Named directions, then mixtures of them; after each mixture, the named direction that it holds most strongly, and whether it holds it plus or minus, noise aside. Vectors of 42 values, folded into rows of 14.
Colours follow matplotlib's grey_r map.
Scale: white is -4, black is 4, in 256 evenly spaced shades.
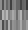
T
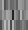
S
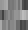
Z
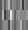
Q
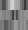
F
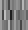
Q, minus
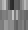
F, minus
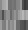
Z, plus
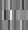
Q, plus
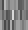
S, minus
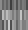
T, plus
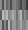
T, plus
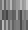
T, minus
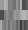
Z, plus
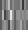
Q, plus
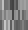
S, plus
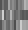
Z, minus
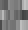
Z, minus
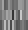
S, plus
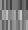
T, plus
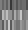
T, plus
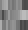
Z, plus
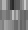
F, minus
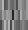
S, plus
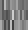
S, minus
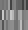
T, plus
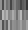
T, plus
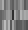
S, plus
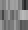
Z, plus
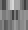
F, plus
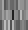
S, plus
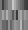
F, plus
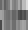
Z, minus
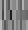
Q, minus
